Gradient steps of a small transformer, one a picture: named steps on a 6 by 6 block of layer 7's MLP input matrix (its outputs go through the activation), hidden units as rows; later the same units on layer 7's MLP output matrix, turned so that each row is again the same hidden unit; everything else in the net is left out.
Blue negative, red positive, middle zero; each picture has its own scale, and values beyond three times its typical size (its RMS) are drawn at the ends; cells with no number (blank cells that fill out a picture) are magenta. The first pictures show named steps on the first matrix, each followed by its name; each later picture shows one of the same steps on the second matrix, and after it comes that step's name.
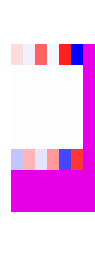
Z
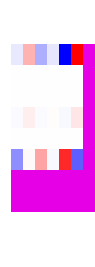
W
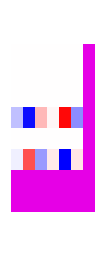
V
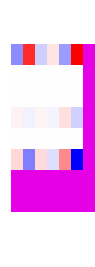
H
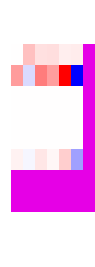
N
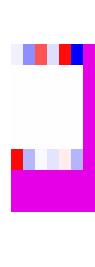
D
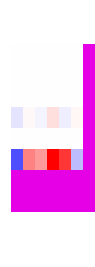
V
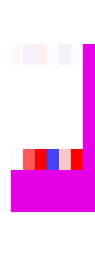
D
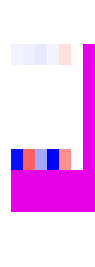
D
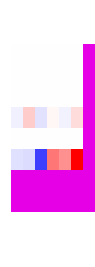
V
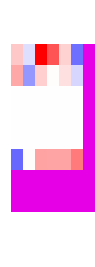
N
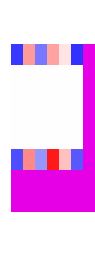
Z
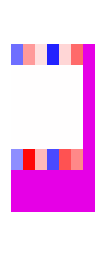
Z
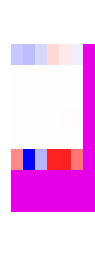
W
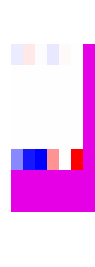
D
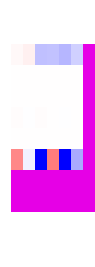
W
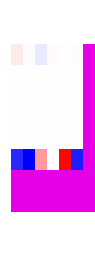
D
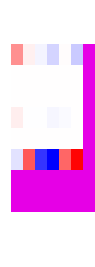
W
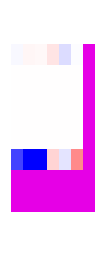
D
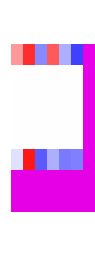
Z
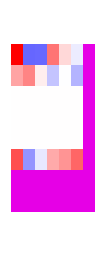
N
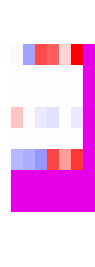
H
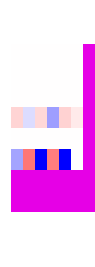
V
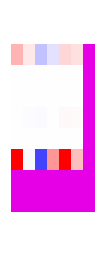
W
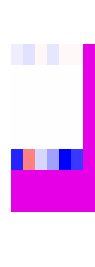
D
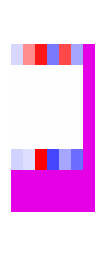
Z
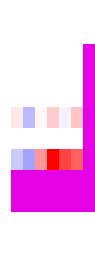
V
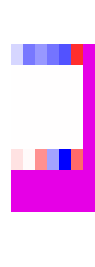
Z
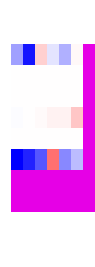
H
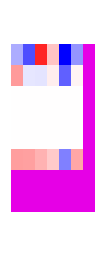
N
